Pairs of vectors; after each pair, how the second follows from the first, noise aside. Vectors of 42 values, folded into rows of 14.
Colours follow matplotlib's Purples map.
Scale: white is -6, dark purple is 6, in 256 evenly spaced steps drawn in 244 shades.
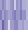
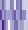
scaled up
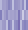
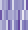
scaled up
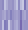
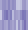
shuffled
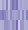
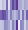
scaled up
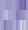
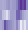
scaled up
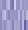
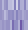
shuffled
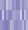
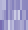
shuffled
